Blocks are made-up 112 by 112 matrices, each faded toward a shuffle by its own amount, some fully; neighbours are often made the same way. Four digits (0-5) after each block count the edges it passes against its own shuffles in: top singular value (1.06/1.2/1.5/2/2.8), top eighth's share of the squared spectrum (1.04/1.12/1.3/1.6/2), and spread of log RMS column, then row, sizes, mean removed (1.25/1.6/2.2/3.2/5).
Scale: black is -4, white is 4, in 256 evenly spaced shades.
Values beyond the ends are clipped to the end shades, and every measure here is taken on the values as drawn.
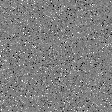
1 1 0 0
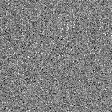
3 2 1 0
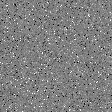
0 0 0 0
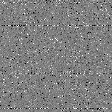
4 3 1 2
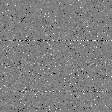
4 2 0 1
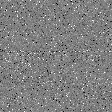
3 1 0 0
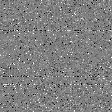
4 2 0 2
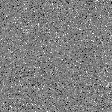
3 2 0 1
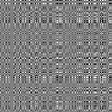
5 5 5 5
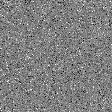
3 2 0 0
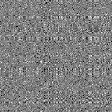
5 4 2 3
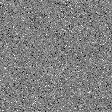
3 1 0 0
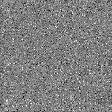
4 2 1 0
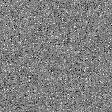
3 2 0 0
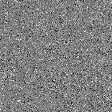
3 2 0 0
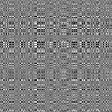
5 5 4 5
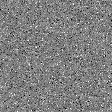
2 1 0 0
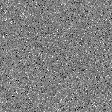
3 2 0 0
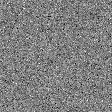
0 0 0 0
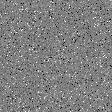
0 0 0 0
